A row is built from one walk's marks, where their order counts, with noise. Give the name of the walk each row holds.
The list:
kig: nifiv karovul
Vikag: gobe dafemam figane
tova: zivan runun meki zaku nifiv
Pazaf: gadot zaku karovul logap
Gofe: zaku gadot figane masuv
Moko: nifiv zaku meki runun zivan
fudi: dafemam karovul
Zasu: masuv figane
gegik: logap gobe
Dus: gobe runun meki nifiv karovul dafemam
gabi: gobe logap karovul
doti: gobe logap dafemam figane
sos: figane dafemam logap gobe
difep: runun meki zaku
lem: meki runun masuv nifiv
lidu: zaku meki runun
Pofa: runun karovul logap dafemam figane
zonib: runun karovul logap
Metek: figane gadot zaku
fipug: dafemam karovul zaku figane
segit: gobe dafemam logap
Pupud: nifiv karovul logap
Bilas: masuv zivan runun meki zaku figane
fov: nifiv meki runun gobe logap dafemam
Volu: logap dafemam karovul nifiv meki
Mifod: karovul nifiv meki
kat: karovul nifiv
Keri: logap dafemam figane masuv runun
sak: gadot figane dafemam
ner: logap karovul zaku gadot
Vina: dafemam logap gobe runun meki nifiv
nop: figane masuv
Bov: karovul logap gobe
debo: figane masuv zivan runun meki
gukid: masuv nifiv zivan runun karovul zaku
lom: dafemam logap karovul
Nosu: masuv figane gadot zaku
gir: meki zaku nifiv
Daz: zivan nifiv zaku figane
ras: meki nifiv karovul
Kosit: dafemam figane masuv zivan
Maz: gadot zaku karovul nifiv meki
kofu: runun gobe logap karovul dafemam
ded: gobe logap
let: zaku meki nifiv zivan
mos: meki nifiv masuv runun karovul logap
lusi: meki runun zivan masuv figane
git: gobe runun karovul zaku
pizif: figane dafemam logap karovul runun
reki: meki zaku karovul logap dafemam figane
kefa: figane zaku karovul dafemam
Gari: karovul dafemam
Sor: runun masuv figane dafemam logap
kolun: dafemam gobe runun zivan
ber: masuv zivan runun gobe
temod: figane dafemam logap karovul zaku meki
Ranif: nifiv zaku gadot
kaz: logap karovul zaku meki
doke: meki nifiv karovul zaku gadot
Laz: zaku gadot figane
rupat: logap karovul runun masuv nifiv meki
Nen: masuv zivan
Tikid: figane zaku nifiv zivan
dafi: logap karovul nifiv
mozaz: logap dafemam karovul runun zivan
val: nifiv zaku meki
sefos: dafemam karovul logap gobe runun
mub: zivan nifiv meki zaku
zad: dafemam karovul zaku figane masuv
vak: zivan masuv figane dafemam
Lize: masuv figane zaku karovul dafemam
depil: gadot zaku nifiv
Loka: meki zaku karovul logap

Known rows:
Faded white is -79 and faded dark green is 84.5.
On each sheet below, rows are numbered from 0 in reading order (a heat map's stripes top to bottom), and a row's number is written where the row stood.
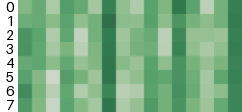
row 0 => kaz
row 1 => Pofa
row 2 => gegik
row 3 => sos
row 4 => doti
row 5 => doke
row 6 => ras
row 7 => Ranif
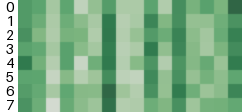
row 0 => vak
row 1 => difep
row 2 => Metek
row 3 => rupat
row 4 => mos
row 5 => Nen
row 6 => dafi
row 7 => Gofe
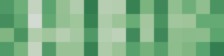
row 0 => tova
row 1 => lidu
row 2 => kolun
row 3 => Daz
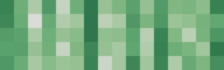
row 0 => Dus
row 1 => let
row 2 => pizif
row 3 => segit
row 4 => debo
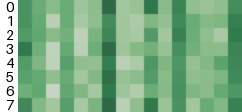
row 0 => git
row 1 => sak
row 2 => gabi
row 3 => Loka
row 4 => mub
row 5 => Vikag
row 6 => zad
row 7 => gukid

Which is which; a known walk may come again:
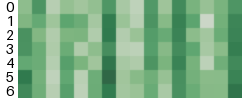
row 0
mozaz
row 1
Volu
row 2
Metek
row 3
kig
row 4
Mifod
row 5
Loka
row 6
Pupud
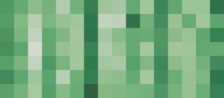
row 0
lom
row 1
lem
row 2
Laz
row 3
lidu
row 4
val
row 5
Gari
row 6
reki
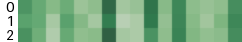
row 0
git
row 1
rupat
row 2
kat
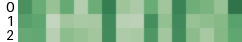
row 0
fudi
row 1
Kosit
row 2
Keri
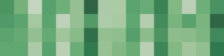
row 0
Maz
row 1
vak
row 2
Vikag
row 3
Bov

